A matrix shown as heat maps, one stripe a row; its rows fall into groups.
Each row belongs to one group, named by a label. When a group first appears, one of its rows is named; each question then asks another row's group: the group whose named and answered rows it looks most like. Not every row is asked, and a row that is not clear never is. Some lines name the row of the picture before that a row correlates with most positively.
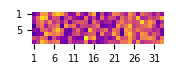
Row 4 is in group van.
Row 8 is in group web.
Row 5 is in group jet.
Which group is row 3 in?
van
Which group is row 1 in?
jet
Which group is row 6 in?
jet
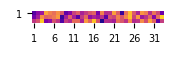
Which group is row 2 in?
web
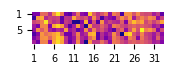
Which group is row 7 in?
jet
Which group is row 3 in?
web
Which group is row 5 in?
van
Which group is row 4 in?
jet
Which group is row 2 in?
van
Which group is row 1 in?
jet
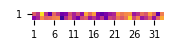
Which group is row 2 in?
web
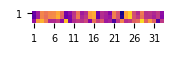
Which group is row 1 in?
jet
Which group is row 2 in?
jet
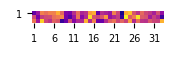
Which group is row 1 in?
jet
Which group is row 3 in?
web
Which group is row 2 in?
jet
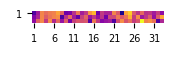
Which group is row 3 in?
van
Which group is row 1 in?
jet
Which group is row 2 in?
web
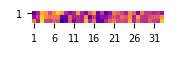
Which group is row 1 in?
jet
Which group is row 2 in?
web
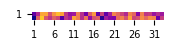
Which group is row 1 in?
jet
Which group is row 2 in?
van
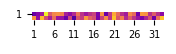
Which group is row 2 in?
web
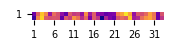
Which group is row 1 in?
van
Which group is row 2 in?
van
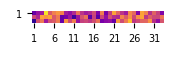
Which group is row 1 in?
jet
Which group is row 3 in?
van
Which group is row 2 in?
web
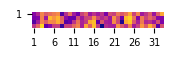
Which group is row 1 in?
web
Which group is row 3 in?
jet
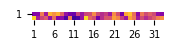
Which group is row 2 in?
web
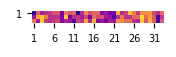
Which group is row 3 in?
van
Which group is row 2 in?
van
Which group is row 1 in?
van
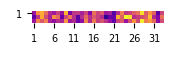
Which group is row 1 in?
van
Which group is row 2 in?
van
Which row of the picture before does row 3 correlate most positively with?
2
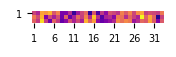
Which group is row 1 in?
web
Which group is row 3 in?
van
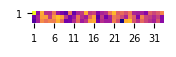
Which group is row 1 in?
web
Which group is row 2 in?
jet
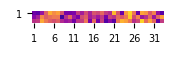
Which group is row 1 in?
jet
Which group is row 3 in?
van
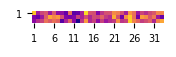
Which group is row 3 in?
web
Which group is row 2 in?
jet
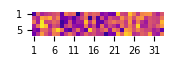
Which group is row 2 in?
web
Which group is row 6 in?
van
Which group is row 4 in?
web
